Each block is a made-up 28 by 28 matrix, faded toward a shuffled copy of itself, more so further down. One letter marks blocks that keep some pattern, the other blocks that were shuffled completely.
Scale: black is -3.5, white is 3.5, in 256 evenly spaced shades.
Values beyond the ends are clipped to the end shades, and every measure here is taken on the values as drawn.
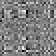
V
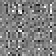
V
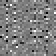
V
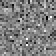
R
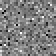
R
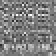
V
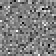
R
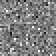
R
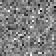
R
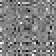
V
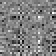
V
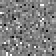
R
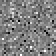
R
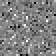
R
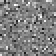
R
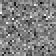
R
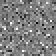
R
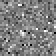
R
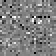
V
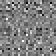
V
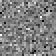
R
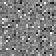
R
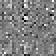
V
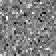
R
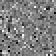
R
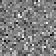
R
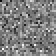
R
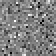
R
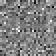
V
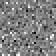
R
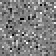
R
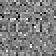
V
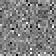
V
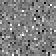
R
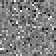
R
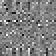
V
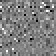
V
